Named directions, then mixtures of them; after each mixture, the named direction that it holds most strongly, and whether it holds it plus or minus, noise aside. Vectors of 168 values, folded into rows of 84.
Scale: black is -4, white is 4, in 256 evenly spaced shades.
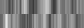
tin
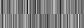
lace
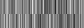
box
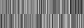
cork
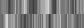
tin, plus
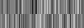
box, minus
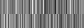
box, plus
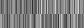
cork, minus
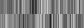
tin, plus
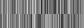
box, plus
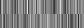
lace, minus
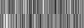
box, plus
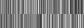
cork, plus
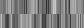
tin, minus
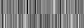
lace, plus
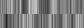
tin, minus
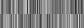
lace, plus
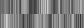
tin, plus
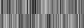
lace, plus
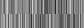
box, plus
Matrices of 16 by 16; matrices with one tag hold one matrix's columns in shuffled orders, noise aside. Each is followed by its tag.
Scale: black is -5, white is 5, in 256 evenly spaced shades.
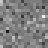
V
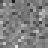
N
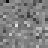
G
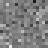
N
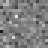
V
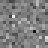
V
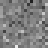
N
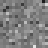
N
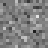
V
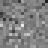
G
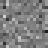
V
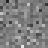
N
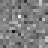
V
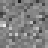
G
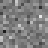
V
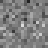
G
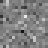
V
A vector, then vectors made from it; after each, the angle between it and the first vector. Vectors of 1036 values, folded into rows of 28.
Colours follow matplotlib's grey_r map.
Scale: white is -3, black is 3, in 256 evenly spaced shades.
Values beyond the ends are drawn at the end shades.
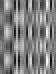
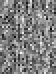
partly aligned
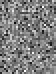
orthogonal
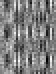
nearly opposite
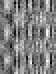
nearly parallel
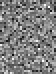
orthogonal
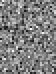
orthogonal
